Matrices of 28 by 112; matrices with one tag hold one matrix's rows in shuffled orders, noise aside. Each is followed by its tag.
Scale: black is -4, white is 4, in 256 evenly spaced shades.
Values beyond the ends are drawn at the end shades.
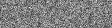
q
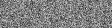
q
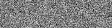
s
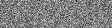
q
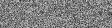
s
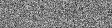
s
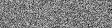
s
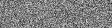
s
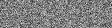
q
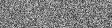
s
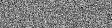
s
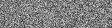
s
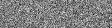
s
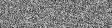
s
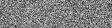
s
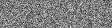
q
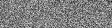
s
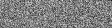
s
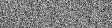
q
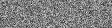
q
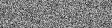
q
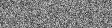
q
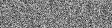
q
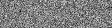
s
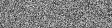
s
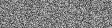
q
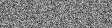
q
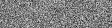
s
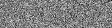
s
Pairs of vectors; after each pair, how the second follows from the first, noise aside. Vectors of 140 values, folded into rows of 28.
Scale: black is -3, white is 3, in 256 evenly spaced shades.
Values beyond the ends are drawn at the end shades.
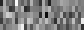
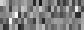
wrapped around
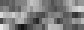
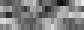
reversed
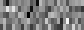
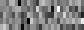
wrapped around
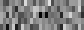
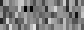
wrapped around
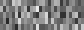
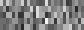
reversed
